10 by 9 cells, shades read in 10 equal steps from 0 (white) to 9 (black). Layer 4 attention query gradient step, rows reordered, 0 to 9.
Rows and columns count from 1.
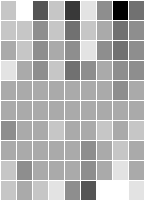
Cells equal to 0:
3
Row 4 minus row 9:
-1 -1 1 -1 2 0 0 3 1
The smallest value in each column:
1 0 2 1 3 1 0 0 1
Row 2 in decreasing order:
5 5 4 4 3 2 2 2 2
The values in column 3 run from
2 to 6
